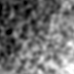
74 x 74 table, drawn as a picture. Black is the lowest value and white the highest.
Mirror symmetry: none. Grain: blotchy. Ninth with the lowest average: top left. Ninth with the highest average: bottom right. Slope: up to the bottom right.
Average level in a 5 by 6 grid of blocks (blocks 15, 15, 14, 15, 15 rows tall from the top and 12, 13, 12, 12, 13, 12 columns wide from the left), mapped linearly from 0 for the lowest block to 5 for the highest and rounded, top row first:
000112 | 011133 | 012233 | 023324 | 223345
